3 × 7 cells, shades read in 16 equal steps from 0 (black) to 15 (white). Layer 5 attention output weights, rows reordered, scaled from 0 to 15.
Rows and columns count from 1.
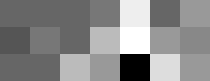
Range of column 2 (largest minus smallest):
1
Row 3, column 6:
13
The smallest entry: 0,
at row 3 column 5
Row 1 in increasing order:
6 6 6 6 7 9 14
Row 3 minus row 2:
1 -1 5 -2 -15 4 1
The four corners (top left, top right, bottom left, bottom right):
6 9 6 9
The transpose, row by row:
6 5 6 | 6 7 6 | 6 6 11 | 7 11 9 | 14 15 0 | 6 9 13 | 9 8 9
